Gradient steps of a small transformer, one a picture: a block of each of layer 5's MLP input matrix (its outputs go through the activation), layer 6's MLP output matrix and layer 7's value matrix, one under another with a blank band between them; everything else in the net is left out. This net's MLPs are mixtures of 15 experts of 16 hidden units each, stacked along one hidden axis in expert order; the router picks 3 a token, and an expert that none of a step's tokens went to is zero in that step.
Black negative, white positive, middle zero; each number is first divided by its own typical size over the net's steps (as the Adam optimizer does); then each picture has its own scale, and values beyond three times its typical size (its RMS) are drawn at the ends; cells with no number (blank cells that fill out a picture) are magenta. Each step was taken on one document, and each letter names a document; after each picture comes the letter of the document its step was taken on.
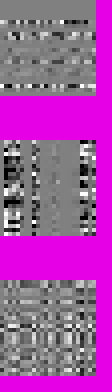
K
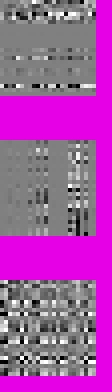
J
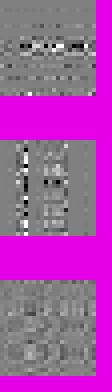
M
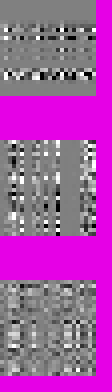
K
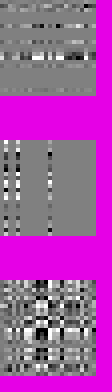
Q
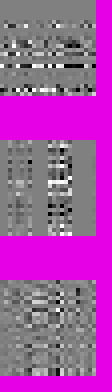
Q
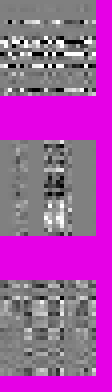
Q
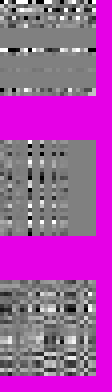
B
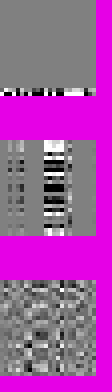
Q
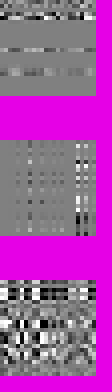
J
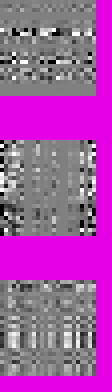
K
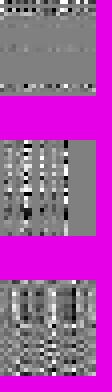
B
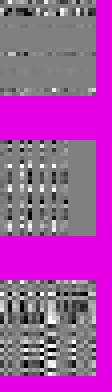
B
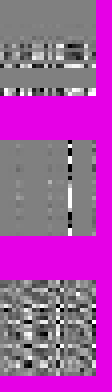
Q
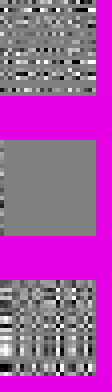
B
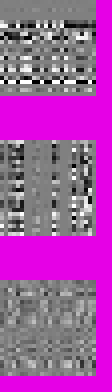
K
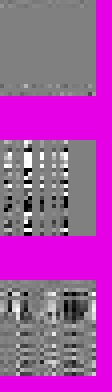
B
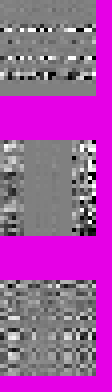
K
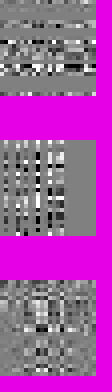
Q
